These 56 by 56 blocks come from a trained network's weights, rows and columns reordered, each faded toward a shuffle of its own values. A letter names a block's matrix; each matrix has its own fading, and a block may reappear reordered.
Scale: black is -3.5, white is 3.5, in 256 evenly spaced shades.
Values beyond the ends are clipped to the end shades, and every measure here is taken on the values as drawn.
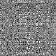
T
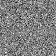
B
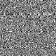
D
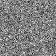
B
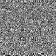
D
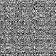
T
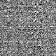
T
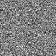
D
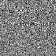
D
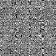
T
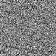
D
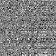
T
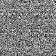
T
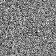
B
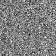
B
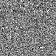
D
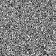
D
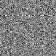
D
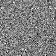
B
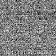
T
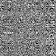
T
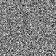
D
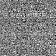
T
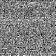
T
